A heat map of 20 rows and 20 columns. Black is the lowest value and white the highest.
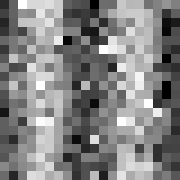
Stripes: upright, repeating 2 times. Average level on the scale: 50%. Slope: none. Seam: none.
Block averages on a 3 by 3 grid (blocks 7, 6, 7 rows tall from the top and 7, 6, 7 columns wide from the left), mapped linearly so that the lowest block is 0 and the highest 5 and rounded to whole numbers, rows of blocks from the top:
504 / 504 / 504
